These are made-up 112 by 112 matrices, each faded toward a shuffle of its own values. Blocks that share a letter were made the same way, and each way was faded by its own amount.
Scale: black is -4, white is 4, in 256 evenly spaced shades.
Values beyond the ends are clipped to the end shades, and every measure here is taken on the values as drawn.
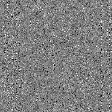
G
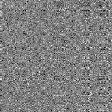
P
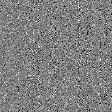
G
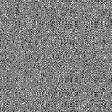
P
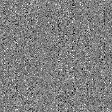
G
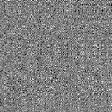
P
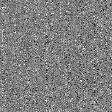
G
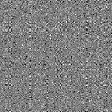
P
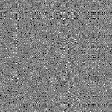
P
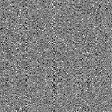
P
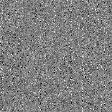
G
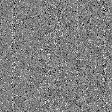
G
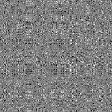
P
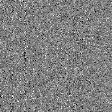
G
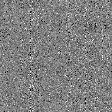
G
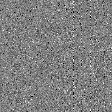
G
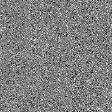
G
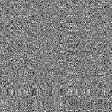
P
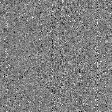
G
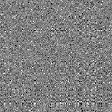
P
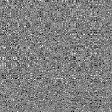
P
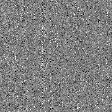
G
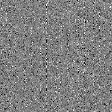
G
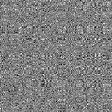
P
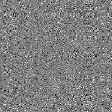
P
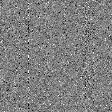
G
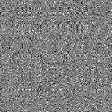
P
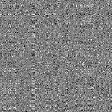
P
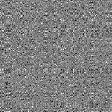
P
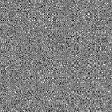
P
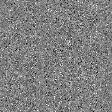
G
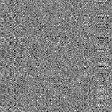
P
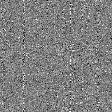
G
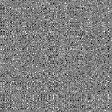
P
